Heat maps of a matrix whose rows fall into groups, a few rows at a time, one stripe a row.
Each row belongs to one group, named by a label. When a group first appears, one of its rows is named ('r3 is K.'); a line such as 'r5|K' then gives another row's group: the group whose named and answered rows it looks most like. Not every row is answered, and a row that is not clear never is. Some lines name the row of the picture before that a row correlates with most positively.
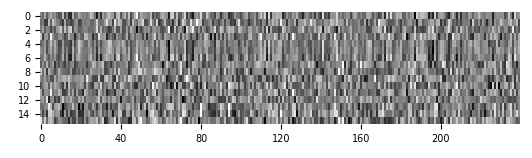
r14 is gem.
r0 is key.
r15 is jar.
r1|gem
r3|gem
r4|key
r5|key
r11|gem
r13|gem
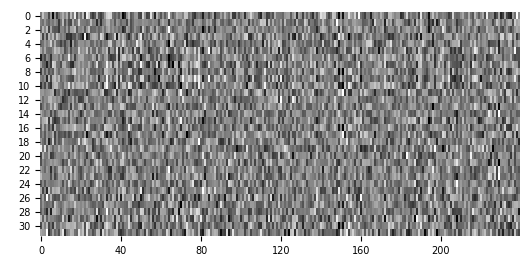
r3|jar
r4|key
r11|jar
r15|jar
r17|jar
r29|key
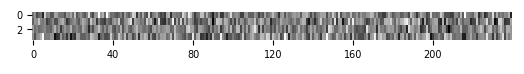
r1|jar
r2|key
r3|gem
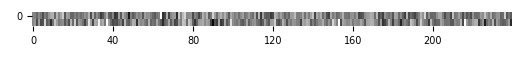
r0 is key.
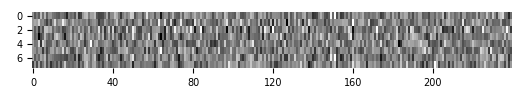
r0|jar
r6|jar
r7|jar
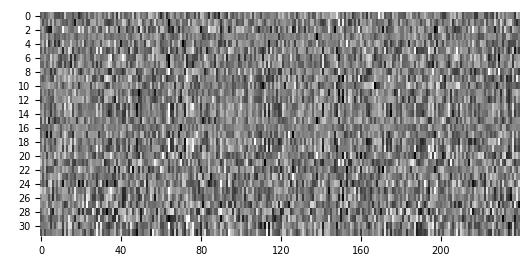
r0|gem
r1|jar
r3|jar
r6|key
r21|jar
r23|gem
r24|gem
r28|gem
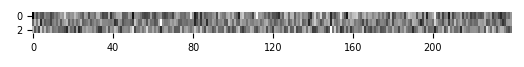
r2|jar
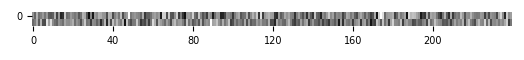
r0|key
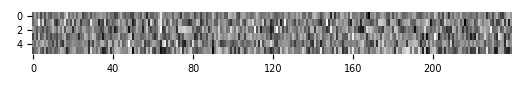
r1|gem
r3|jar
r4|key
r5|jar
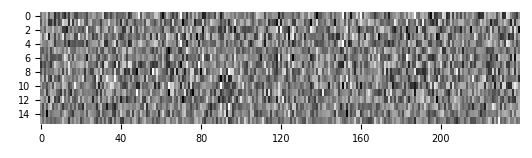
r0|jar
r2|gem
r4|jar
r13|gem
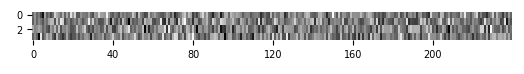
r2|key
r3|gem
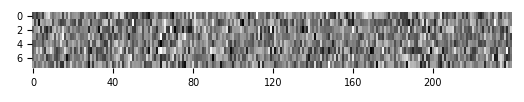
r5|gem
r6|jar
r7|key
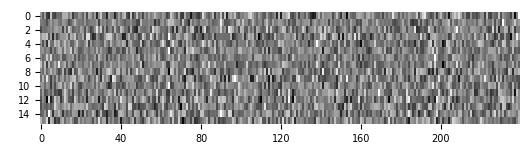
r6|gem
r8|key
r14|gem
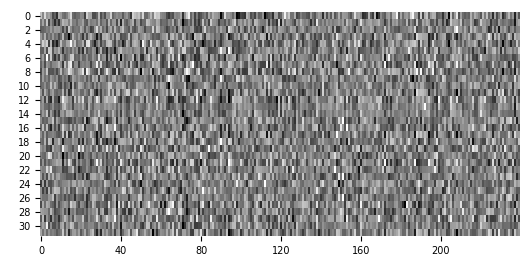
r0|jar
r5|gem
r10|key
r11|key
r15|jar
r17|key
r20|gem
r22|gem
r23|jar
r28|jar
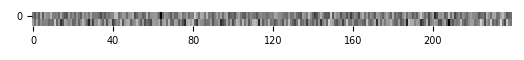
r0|jar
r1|key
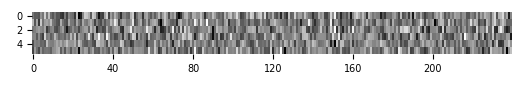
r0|jar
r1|jar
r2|jar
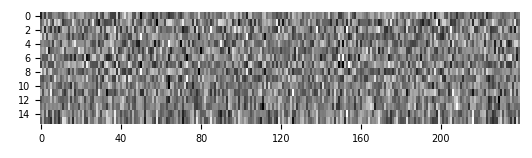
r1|gem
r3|jar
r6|jar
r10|key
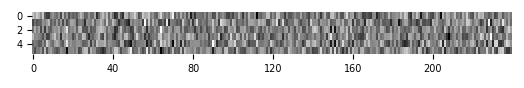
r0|jar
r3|key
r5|jar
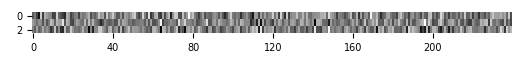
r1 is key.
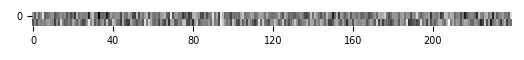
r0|gem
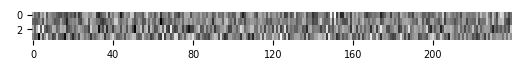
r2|gem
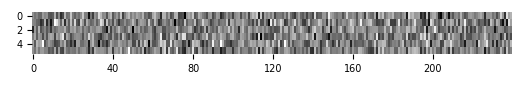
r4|gem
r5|key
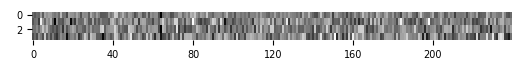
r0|jar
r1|gem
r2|key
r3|jar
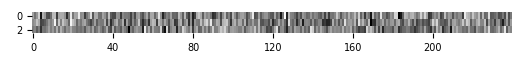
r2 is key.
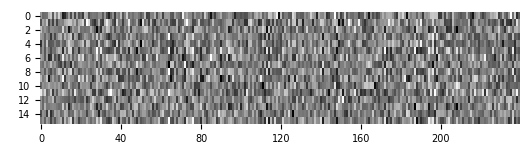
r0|gem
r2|key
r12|jar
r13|key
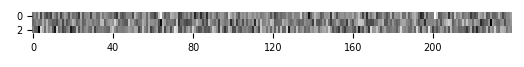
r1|key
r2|gem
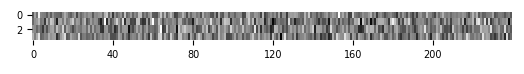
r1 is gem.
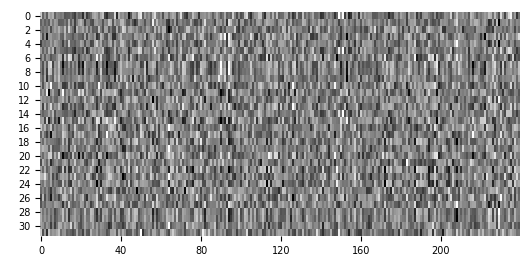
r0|jar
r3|gem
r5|jar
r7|gem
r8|gem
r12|key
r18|key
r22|key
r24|key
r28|key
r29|key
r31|jar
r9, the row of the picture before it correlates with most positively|1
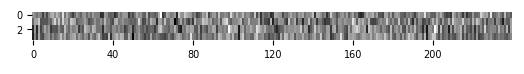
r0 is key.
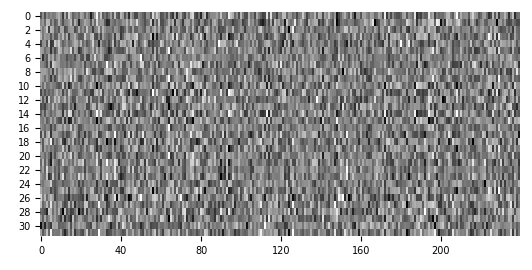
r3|key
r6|jar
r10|key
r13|jar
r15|key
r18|gem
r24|gem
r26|jar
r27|gem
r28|gem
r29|key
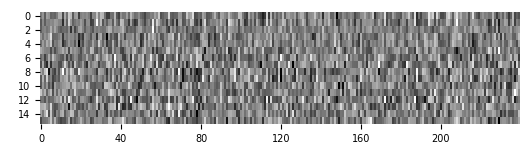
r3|gem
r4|gem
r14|gem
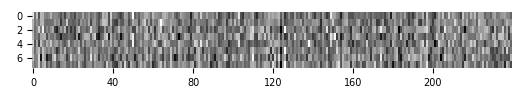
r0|jar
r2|gem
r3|jar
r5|gem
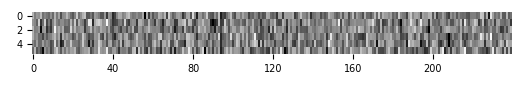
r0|key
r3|key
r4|key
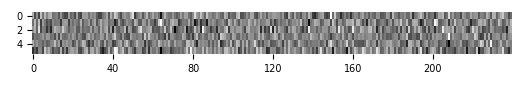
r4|key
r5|jar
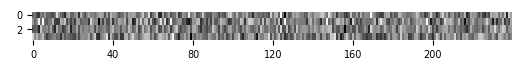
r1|gem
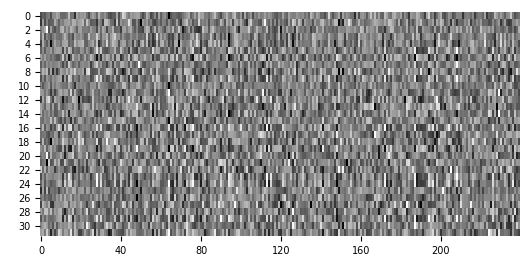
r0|jar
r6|key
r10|jar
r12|gem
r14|key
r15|key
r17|key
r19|key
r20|gem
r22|jar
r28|gem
